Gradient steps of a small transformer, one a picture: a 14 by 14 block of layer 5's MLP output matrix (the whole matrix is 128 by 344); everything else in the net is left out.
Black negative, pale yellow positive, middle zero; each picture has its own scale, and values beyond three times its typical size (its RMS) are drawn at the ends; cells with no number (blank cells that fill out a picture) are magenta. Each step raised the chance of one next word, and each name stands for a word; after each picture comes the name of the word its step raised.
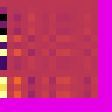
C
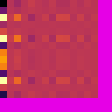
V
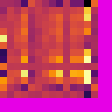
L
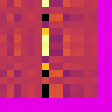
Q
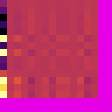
C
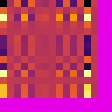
Q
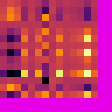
L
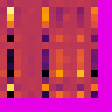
L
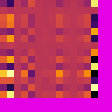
L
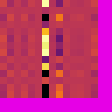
Q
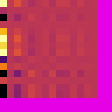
Q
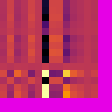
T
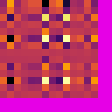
V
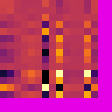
L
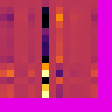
T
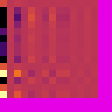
T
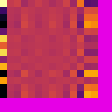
Q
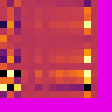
L
